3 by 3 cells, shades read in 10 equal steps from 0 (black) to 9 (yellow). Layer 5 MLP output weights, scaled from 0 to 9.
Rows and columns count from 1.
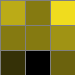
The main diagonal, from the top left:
7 5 4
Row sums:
21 16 6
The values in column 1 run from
2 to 7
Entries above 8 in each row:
1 0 0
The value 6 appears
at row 2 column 3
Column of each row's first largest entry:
3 3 3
